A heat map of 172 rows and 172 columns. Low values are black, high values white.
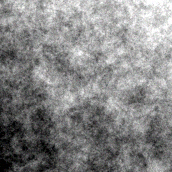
No regular stripes run through it. No row or column stands out. There are no lone odd cells. The ninth with the lowest average is the bottom left. The texture is blotchy. The values follow a bell shape. The field climbs toward the top right.
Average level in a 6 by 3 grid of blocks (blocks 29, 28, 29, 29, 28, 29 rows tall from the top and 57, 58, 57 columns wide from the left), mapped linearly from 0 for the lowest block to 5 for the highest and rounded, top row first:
4 4 5
2 4 4
2 3 4
1 3 3
0 2 2
0 1 2
